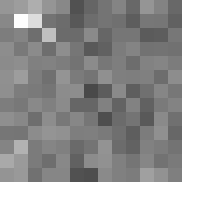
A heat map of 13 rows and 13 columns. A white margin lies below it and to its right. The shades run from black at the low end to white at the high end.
In the top left lies a patch that is rougher than the rest. The ninth with the highest average is the top left. There are no regular stripes. Values change most from cell to cell in the top left.
